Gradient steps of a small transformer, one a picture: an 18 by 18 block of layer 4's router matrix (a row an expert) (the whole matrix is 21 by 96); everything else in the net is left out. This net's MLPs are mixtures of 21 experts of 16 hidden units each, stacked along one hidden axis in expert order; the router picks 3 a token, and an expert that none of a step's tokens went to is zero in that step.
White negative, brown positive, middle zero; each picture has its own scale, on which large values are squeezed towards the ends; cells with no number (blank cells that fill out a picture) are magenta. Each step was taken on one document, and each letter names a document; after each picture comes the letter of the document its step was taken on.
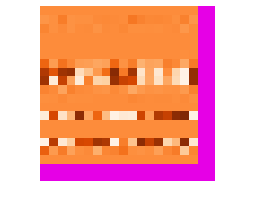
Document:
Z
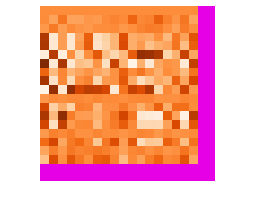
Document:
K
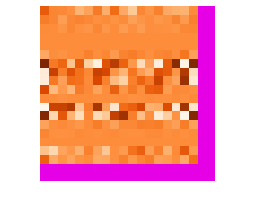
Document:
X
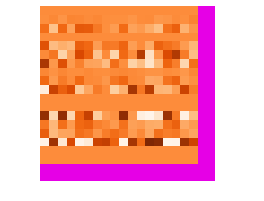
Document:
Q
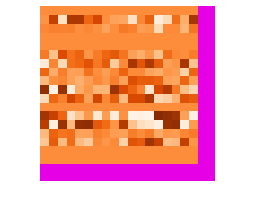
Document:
Q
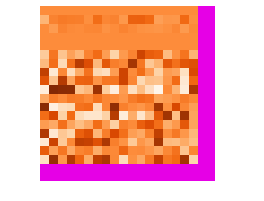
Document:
K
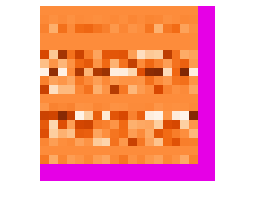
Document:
Q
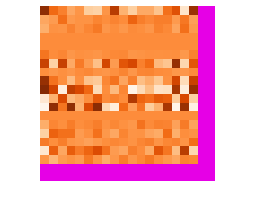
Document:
X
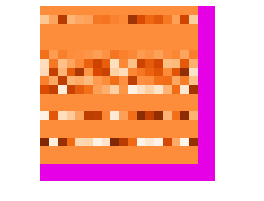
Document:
Z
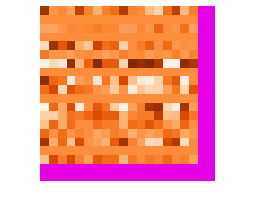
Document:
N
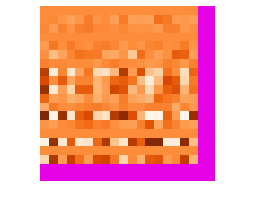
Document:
K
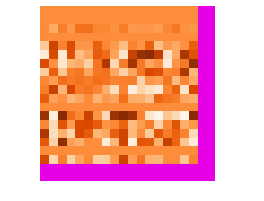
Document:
N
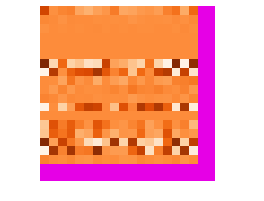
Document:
X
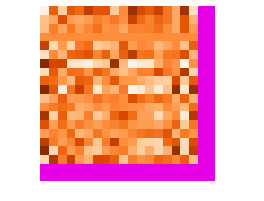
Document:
X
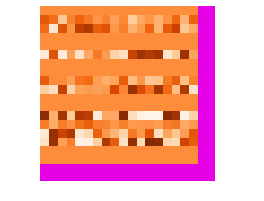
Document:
Q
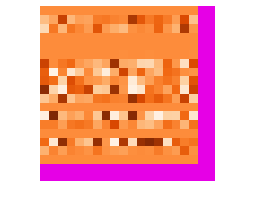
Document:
Z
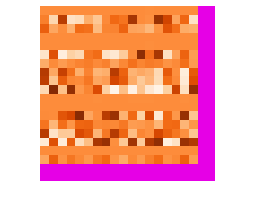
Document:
Q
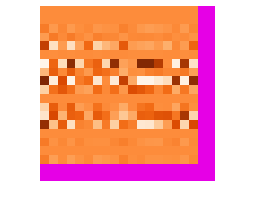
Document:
N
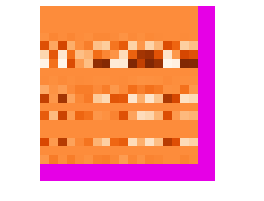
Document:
N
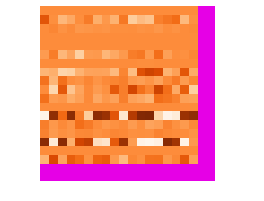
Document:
K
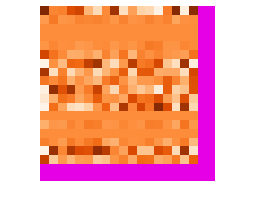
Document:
X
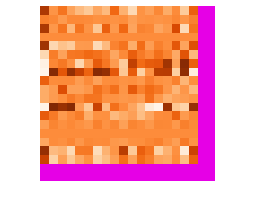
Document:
X
